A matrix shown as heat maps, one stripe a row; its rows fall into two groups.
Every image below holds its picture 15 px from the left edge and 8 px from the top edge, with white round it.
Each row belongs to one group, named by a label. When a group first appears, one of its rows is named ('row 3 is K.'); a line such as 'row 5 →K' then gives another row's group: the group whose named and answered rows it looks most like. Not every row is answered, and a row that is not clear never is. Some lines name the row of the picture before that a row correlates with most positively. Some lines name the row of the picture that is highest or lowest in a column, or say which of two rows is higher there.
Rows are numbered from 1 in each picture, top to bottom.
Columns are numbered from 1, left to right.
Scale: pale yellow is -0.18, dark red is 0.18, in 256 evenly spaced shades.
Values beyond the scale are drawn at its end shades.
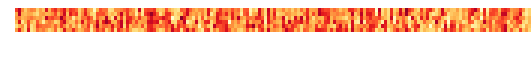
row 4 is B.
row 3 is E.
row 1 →E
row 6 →B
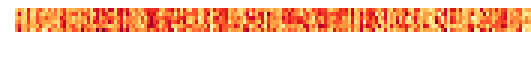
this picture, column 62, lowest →3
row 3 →B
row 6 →B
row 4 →B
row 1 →B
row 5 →E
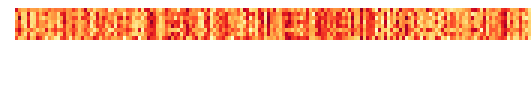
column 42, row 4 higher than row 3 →No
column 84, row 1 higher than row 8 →Yes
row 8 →B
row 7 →B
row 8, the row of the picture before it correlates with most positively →4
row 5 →B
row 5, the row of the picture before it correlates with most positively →2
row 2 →B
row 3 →B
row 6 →E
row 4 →B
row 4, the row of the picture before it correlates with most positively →4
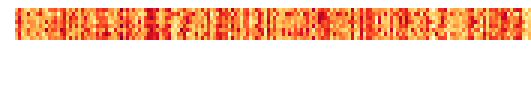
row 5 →E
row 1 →E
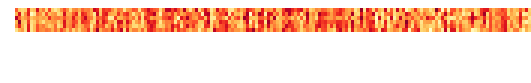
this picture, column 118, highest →1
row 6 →B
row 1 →B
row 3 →E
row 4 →B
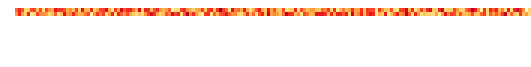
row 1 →E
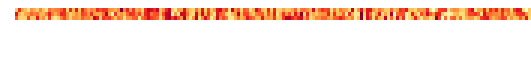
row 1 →E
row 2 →E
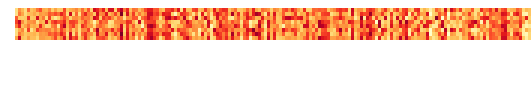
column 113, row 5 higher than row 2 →No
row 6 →B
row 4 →E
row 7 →E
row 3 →B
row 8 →E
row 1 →B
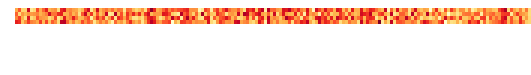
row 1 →B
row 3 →B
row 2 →E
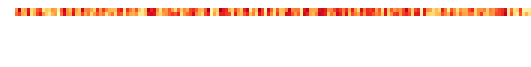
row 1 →B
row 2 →B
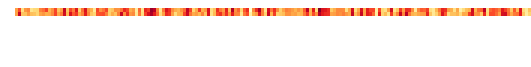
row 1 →E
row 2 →E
